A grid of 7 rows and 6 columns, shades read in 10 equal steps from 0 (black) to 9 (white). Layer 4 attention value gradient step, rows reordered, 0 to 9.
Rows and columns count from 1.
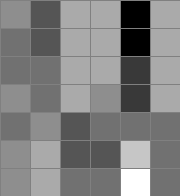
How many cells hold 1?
0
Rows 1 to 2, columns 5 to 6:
0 6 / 0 6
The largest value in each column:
5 6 6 6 9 6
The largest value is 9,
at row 7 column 5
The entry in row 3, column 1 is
4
